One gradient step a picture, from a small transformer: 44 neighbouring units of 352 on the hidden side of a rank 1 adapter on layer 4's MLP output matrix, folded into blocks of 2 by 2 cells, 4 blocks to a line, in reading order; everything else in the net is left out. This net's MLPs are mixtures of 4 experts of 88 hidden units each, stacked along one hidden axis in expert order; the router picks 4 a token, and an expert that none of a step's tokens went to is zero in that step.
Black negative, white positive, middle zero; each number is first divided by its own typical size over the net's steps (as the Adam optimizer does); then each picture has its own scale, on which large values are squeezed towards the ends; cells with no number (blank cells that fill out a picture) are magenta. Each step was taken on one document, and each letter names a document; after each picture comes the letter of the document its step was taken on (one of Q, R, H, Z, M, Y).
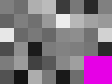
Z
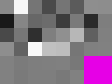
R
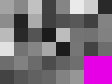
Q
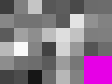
Q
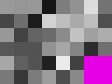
Z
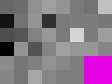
R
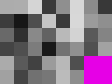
Q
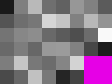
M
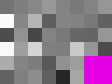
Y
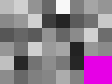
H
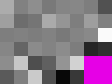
M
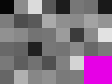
M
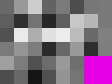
Q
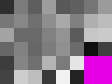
Y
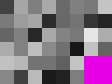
H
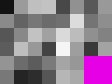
Q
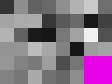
H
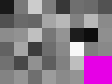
M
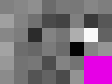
H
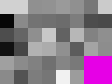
Y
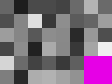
H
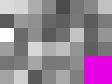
Y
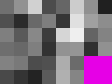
Q
